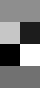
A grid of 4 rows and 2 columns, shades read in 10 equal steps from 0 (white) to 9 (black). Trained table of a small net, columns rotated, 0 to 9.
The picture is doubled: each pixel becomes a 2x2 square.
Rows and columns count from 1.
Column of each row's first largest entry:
1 2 1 1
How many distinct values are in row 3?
2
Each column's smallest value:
2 0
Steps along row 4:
same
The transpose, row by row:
4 2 9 5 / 4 8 0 5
